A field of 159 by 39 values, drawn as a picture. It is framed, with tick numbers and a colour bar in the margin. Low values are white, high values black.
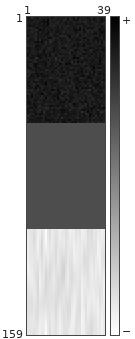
The table splits into 3 rows of 1 panel. Panel 1,1: very high, fine-grained, faint in contrast. Panel 2,1: high, flat. Panel 3,1: very low, streaked downward, faint in contrast.
